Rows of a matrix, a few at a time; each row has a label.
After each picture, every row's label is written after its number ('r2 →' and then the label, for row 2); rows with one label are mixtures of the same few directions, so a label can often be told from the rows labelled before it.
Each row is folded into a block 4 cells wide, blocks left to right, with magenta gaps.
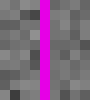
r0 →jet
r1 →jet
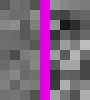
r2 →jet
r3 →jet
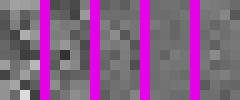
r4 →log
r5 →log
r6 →log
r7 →jet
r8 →log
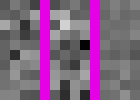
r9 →jet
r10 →jet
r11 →log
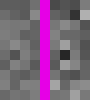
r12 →log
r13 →log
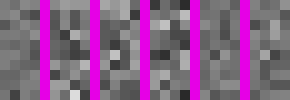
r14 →jet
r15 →log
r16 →log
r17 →jet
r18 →jet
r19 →jet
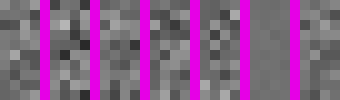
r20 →jet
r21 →jet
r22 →jet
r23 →jet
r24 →log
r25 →log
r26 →jet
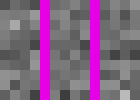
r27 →jet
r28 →jet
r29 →log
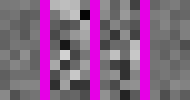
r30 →jet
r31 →log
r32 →log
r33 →jet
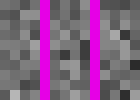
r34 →jet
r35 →log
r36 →log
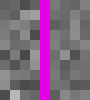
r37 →jet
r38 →jet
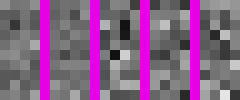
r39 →jet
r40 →log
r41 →jet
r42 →jet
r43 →log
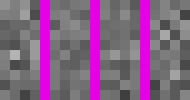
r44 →log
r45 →jet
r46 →log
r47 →log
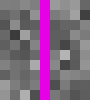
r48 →log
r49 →log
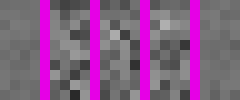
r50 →jet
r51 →log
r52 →log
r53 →jet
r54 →jet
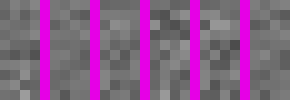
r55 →log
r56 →jet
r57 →jet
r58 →jet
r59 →jet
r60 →jet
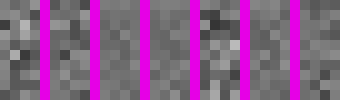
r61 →jet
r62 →jet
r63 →log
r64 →log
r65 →jet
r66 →log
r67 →log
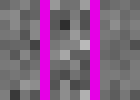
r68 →jet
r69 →jet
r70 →jet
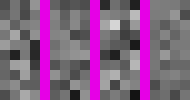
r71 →log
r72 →log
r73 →jet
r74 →log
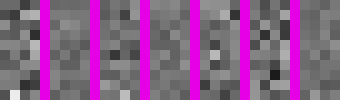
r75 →jet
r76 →jet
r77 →log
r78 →log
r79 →log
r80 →log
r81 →jet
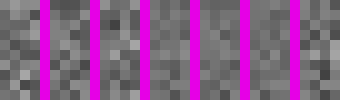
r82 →log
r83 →log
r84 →jet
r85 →log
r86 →log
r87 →jet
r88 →log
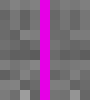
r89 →log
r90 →log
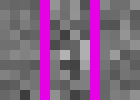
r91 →log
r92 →log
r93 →jet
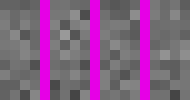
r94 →log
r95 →log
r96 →log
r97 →log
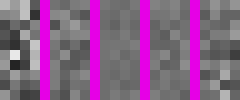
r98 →log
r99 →jet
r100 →jet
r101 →log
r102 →log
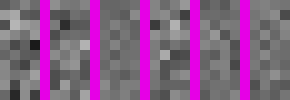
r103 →jet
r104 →jet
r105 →log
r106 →jet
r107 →log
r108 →log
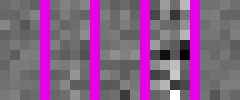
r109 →jet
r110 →log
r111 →log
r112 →log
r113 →jet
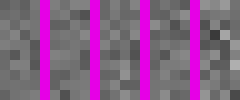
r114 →log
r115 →jet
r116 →log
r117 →jet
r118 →log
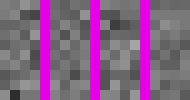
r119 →jet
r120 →log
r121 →jet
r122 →jet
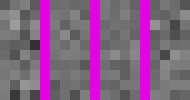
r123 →jet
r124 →log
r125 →log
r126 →jet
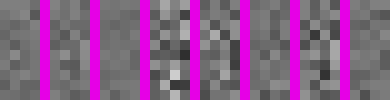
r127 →log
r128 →log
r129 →jet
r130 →log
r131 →log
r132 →jet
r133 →log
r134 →jet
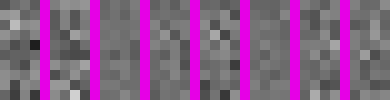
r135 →jet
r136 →log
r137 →log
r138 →log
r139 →log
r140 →log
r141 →jet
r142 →jet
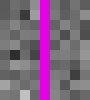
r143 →log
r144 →log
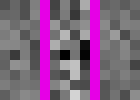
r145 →log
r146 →log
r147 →log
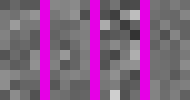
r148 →jet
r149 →log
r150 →jet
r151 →log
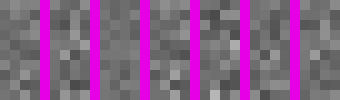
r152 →log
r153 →jet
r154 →log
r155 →log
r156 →jet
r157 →jet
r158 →jet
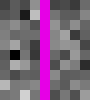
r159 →log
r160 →log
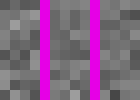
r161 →jet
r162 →log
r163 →jet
